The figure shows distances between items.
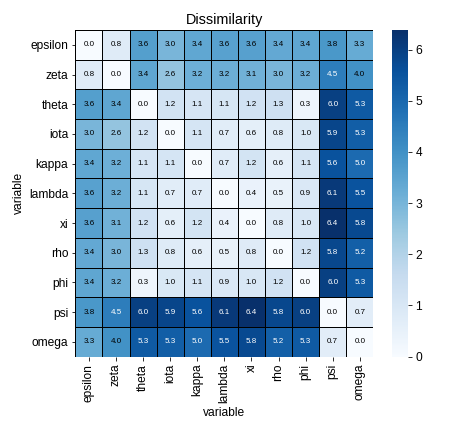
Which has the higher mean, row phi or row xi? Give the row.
xi
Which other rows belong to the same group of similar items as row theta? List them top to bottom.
iota, kappa, lambda, xi, rho, phi
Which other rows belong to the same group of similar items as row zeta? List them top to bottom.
epsilon
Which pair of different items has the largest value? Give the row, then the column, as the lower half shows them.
psi, xi
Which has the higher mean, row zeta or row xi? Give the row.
zeta
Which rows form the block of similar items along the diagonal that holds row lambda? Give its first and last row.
theta to phi
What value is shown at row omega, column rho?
5.2
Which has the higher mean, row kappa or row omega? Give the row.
omega
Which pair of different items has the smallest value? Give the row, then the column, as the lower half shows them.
phi, theta
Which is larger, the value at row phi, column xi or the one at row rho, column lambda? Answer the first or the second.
the first
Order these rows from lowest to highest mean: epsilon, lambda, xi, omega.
lambda, xi, epsilon, omega
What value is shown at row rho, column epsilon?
3.4
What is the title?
Dissimilarity
